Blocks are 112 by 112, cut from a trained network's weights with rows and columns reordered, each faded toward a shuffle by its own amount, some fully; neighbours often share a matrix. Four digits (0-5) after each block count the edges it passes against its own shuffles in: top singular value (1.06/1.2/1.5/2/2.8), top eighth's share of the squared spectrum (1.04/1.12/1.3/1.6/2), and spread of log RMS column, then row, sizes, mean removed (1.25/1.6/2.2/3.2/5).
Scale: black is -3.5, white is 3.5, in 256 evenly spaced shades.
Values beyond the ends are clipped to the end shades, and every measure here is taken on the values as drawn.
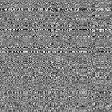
5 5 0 4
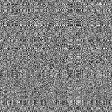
5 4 2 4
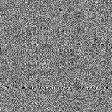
4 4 1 2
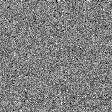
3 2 0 1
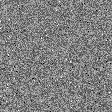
0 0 0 0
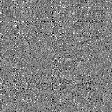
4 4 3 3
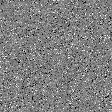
1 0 0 0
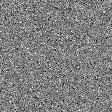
1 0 0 0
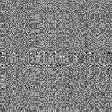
5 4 2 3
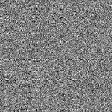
4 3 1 2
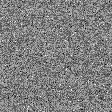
0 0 0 0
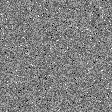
0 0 0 0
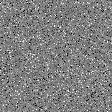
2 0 0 0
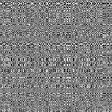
5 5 3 4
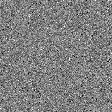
3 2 1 0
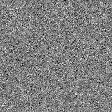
3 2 0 1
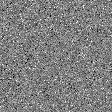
0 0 0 0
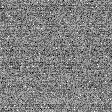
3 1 0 0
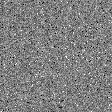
2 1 0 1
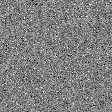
2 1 0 0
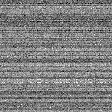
5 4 1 3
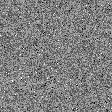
0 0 0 0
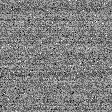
3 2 0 0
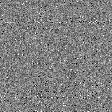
3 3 1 2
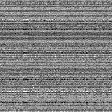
5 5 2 4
